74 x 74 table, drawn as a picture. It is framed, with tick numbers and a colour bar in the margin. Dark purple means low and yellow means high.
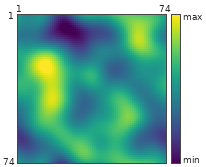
The halves do not mirror each other. The middle left is the ninth with the highest average. The histogram is bell-shaped. No lone cell stands out from its neighbours. No overall slope runs across the table. The texture varies smoothly and slowly.
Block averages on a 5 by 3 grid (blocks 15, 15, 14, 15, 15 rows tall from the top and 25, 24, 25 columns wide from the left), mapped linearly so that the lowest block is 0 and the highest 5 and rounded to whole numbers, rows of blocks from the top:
0 0 4 | 5 2 3 | 5 2 2 | 4 2 3 | 1 4 2
